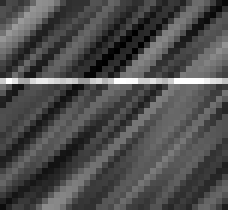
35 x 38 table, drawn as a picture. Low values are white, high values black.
Slope: none. Ninth with the lowest average: middle right. Histogram: skewed, a long tail of low values. Ninth with the highest average: top middle. Average level on the scale: 70%. Odd lines: row 14.
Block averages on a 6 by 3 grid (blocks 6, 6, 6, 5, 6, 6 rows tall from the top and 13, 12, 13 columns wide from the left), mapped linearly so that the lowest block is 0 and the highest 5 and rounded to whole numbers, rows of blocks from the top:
244
352
210
332
432
333
